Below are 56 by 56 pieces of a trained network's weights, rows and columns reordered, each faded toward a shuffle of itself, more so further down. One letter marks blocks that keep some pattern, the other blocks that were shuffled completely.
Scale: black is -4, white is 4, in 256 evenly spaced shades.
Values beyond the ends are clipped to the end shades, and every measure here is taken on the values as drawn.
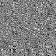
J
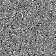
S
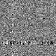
J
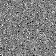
S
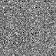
J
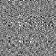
J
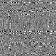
J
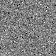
S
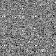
J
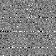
J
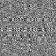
J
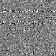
J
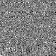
J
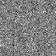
J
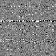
J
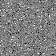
S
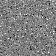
S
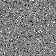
S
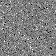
S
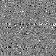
J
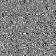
J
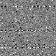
J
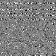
J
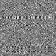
J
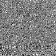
J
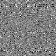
J
